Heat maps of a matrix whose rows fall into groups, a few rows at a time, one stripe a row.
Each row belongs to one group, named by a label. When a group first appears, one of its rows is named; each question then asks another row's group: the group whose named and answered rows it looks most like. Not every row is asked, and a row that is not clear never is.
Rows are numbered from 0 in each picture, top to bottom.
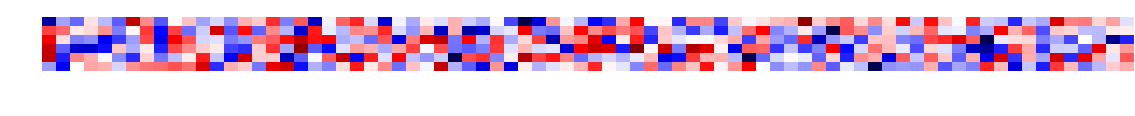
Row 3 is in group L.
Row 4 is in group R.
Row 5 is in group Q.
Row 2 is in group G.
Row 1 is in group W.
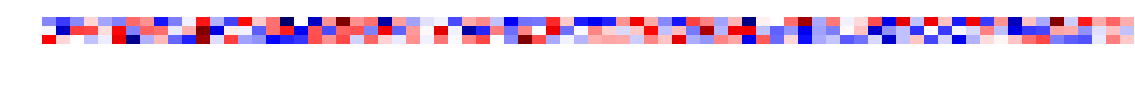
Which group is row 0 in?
R
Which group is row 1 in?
Q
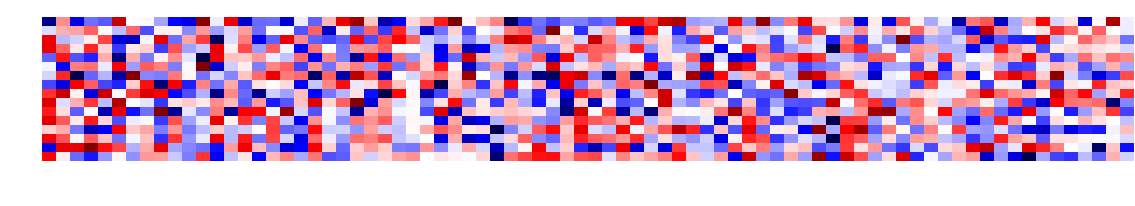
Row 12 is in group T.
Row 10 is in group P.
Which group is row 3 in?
W
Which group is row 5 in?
Q
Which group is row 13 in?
W
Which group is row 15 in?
T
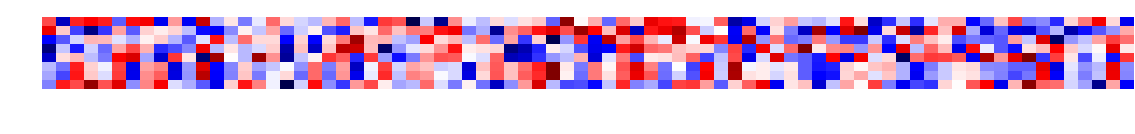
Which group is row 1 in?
T
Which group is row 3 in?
R
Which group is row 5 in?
Q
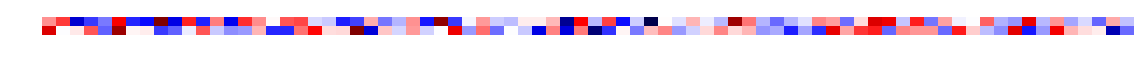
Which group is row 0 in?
P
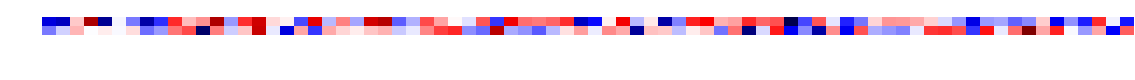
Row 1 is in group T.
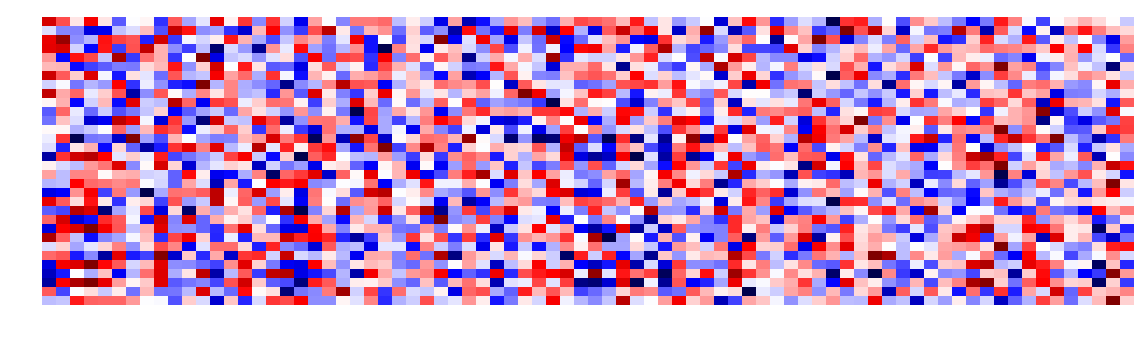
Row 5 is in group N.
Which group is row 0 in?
W
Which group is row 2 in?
P
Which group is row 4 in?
Q
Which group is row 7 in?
R
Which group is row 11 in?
T
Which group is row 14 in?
G
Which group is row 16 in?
N
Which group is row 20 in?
W
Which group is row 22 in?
P
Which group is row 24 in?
G
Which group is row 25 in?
N
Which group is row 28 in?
Q
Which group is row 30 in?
R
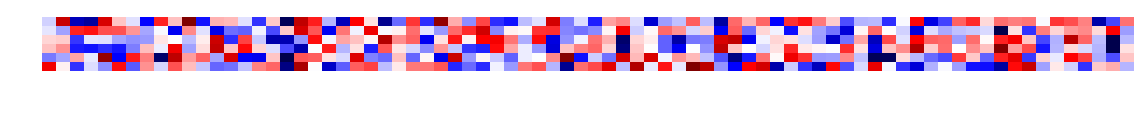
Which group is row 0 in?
P
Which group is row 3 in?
N
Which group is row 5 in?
L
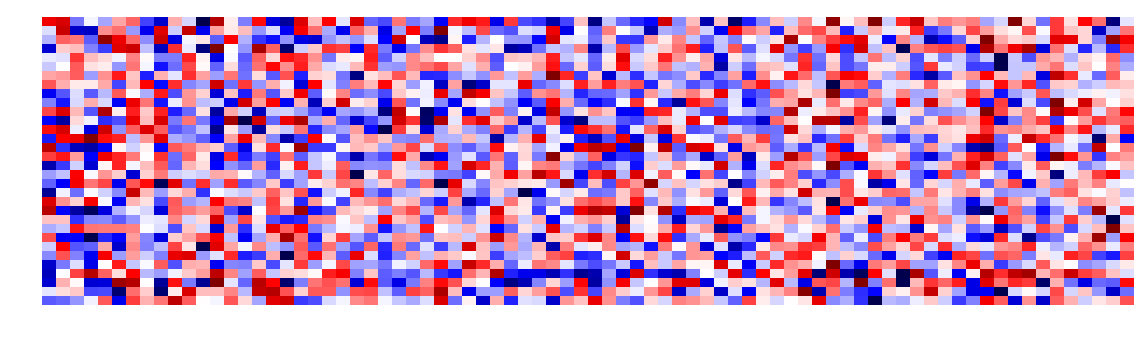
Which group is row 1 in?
P
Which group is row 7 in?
W
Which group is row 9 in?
R
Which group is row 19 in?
R
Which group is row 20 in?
W
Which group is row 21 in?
L
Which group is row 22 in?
N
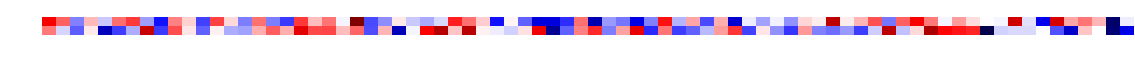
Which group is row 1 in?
G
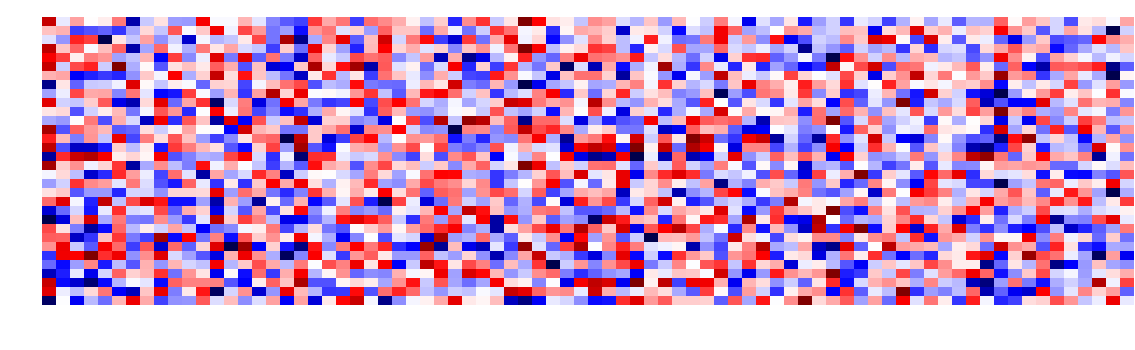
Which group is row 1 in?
N
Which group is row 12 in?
R
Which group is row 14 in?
L
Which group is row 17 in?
T
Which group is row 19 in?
N
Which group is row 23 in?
T
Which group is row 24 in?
P
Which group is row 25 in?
W
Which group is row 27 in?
G
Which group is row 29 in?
L
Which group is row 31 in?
R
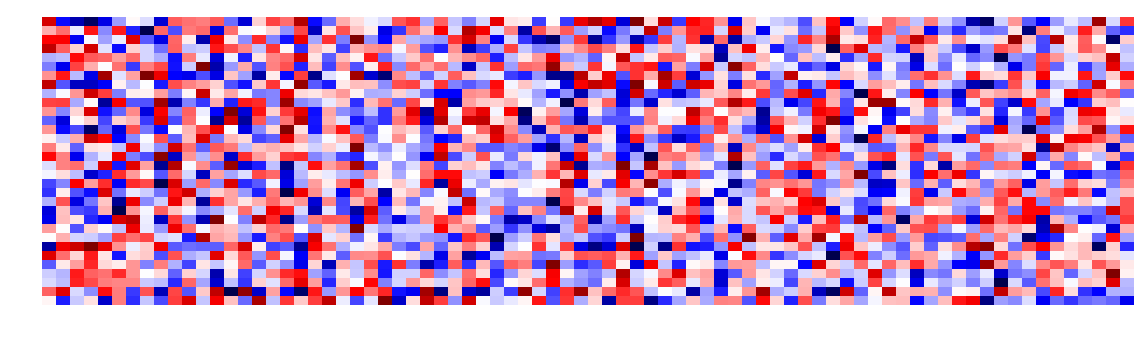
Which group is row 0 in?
L
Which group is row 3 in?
W
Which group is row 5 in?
Q
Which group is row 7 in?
L
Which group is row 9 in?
P
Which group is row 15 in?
P
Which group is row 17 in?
T
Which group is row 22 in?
T
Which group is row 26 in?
W
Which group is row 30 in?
W
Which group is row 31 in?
G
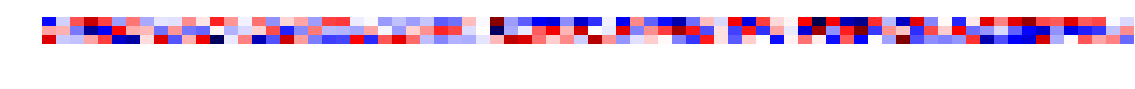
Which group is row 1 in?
T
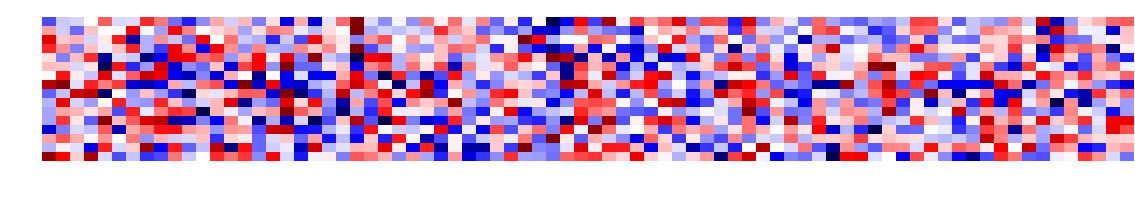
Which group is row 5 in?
P
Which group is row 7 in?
W
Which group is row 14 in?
W
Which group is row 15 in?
W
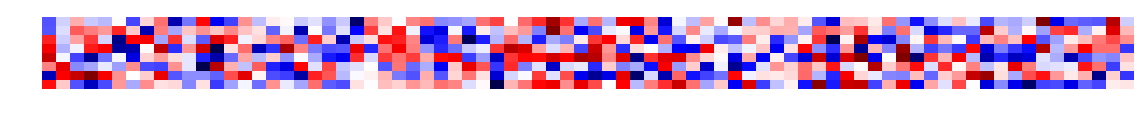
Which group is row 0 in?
Q
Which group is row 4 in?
T
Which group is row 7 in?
T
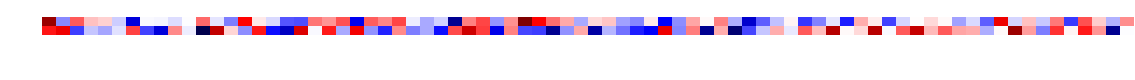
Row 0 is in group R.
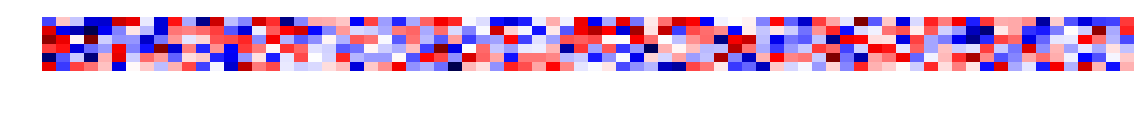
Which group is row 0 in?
T
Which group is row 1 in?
L
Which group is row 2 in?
W
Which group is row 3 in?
P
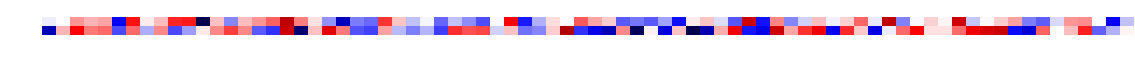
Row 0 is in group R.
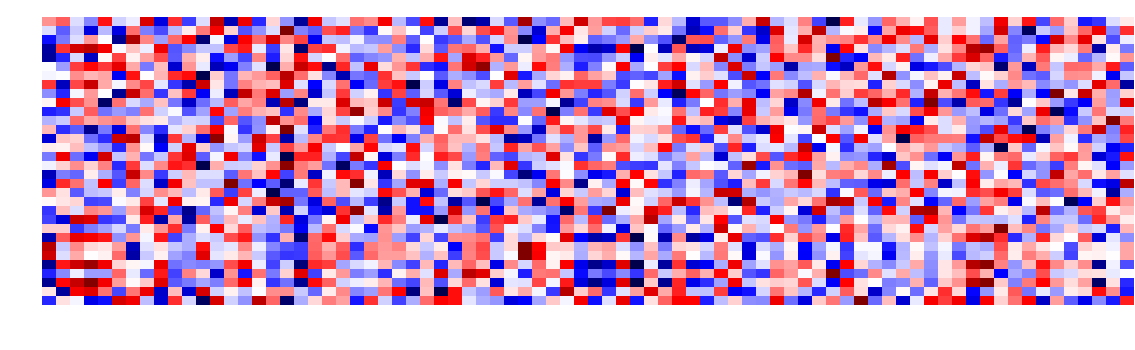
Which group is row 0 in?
W
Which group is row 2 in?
R
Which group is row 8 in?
R
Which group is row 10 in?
G
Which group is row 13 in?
T
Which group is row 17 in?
R
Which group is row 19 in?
N
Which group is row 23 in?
N
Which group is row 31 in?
T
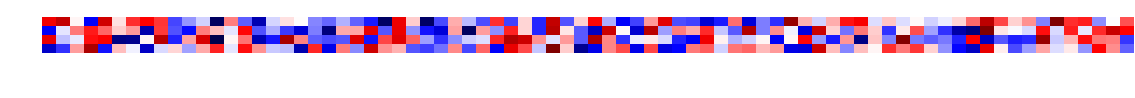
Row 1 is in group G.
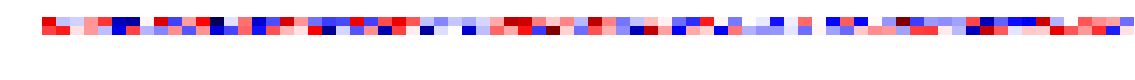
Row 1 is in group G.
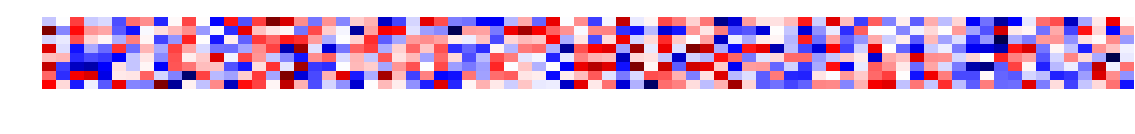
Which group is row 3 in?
L
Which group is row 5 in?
L
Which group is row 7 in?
P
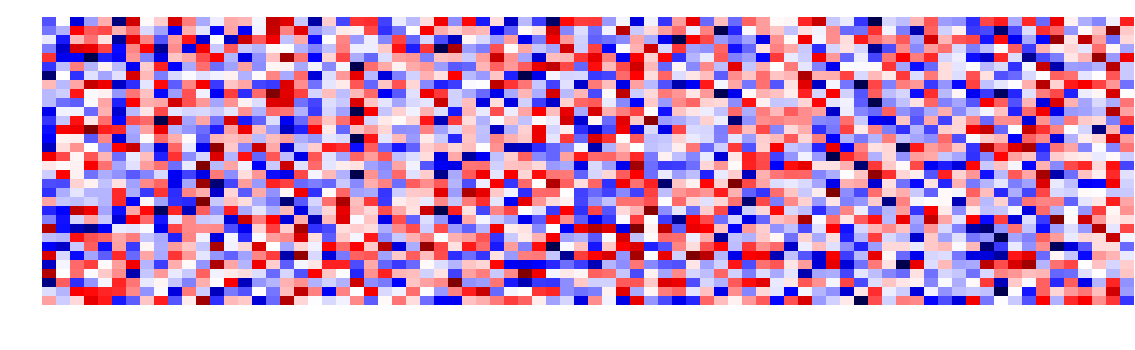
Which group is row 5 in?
Q
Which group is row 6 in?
R
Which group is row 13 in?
Q
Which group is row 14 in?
T
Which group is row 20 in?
R
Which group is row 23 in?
L
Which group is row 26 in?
L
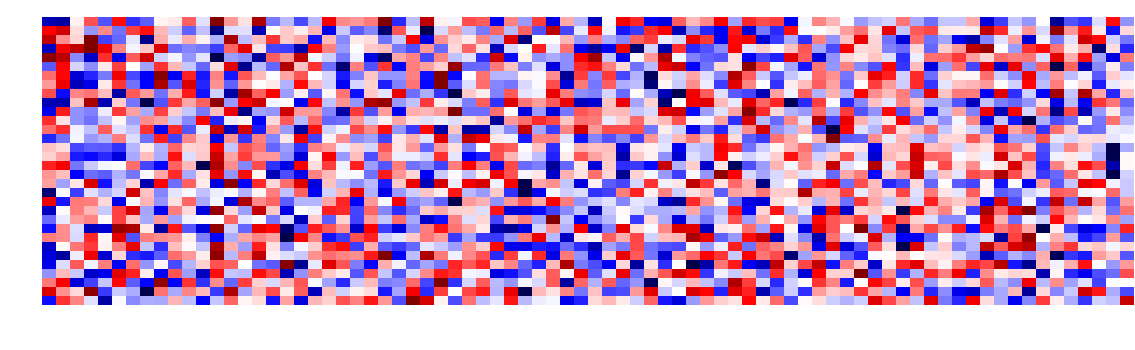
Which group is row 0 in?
G
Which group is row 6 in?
P
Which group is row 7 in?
P
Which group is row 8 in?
R
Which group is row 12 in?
W
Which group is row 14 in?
N
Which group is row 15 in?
N
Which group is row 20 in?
R
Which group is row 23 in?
T
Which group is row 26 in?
G
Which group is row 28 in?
T
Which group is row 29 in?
P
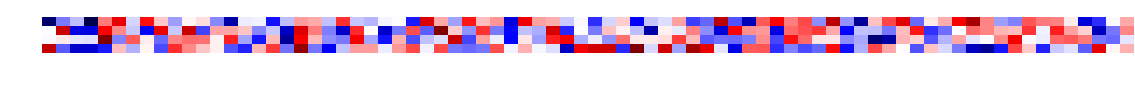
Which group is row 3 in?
L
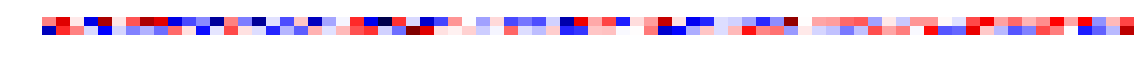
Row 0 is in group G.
